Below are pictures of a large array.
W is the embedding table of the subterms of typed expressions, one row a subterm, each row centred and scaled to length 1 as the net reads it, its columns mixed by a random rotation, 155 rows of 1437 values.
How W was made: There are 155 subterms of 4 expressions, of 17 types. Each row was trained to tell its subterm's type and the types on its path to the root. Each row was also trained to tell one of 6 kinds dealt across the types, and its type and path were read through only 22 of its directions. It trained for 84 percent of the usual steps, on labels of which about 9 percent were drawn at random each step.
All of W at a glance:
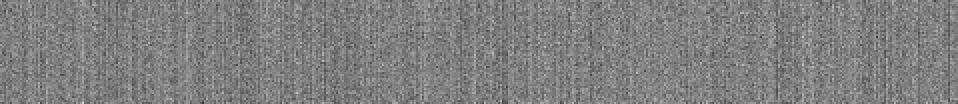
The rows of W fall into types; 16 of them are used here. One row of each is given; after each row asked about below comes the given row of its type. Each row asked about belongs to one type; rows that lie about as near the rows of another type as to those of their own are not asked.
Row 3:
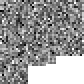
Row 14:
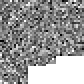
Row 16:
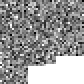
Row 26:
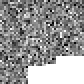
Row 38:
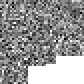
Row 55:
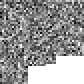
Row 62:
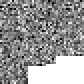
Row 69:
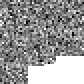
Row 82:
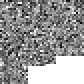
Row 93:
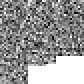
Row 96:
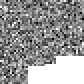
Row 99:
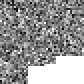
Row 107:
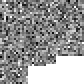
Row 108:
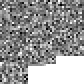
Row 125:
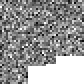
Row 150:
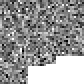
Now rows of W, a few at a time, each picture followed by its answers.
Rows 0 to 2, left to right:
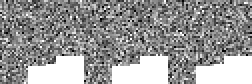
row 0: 26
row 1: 26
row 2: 150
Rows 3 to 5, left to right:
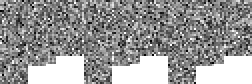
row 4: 93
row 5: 38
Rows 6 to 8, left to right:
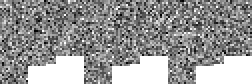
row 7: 125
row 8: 150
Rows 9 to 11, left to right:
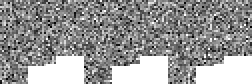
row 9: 99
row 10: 14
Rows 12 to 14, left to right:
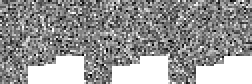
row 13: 150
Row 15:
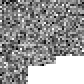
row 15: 99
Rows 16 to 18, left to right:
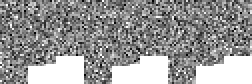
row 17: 150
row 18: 3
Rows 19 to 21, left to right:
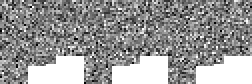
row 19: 16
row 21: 55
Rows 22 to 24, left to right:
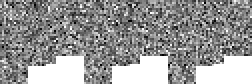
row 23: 16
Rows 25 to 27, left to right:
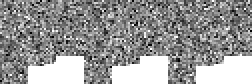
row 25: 93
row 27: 93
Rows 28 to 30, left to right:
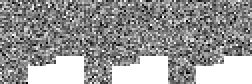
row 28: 14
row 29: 14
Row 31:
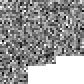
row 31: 108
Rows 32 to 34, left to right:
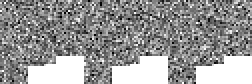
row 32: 99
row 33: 125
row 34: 62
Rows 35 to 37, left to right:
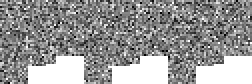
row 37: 108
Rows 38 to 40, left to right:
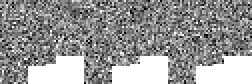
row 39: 55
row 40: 96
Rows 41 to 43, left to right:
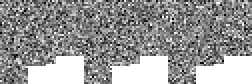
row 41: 69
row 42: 14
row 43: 82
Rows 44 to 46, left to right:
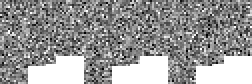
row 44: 55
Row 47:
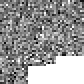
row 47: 55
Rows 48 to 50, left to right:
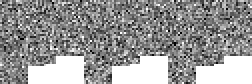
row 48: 14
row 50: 14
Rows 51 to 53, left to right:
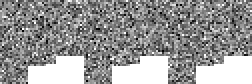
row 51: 38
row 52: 96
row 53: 16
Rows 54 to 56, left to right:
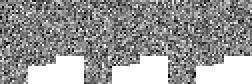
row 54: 16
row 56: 93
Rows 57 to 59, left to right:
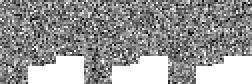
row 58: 107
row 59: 96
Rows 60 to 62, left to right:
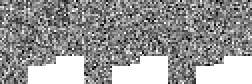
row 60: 3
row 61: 107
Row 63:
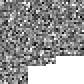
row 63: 125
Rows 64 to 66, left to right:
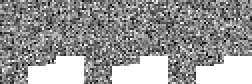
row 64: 55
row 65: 38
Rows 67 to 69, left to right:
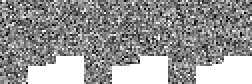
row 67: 107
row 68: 108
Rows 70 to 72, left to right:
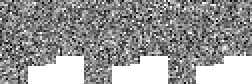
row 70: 16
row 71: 26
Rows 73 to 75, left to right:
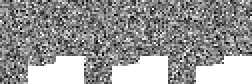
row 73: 69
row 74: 93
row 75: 150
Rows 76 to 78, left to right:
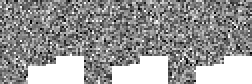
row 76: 82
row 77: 125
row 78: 150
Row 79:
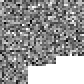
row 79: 82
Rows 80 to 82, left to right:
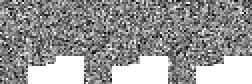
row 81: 125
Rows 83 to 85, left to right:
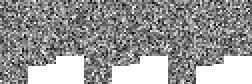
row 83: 150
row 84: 3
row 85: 62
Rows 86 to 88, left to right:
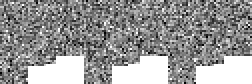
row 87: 16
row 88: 96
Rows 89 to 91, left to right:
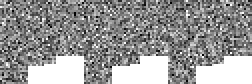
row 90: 55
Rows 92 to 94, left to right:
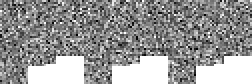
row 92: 26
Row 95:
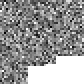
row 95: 99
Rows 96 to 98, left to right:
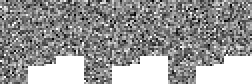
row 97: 82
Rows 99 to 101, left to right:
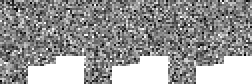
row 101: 14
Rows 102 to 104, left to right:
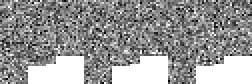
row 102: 14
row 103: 96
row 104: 26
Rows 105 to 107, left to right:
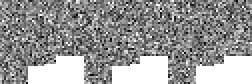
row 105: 38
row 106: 125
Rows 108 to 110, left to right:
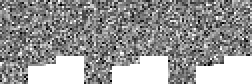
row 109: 55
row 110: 82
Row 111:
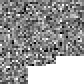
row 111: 150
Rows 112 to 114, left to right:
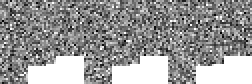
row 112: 107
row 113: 16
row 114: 82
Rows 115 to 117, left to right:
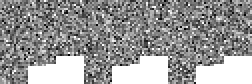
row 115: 26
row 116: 55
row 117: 107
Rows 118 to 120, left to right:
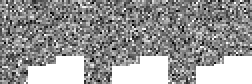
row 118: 69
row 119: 99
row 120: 14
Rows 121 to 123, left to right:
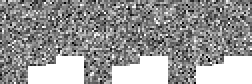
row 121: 62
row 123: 26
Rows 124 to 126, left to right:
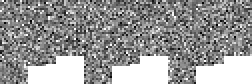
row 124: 82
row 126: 38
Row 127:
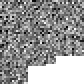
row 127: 125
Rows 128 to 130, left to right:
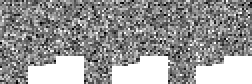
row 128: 96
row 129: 93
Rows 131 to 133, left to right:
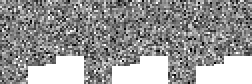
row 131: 82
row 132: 96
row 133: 150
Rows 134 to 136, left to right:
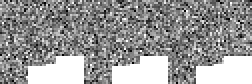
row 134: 69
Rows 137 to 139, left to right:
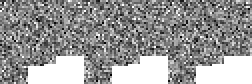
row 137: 99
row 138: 99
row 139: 99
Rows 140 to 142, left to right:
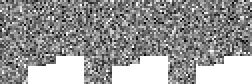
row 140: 82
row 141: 99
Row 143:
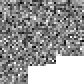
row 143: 108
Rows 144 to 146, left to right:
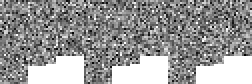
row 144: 69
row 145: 55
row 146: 16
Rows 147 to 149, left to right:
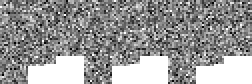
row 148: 93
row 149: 96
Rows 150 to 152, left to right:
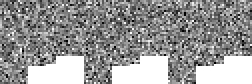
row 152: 62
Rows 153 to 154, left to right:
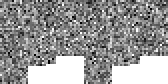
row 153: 26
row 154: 3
